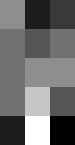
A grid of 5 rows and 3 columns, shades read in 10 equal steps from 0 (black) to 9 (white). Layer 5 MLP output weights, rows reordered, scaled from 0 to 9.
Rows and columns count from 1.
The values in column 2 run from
1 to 9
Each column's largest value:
5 9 5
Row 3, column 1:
4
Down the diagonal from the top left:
5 3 5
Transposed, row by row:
5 4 4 4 1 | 1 3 5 7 9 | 2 4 5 3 0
